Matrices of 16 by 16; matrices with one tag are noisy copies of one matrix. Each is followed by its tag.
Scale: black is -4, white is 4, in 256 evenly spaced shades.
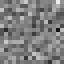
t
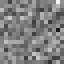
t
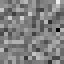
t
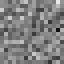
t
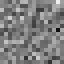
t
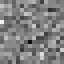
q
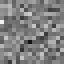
q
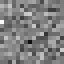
q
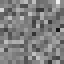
t
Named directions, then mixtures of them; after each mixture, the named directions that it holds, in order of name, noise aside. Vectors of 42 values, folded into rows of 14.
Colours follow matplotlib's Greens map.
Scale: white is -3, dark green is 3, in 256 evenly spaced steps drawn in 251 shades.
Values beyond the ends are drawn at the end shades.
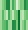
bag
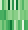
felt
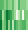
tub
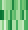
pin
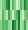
bag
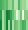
tub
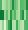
pin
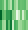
pin, tub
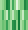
bag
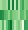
felt, pin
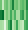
pin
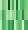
felt, tub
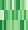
bag, pin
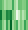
pin, tub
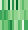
felt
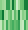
bag, pin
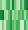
bag, pin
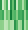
felt, pin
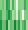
bag, tub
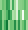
bag, tub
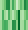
bag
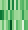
felt, pin
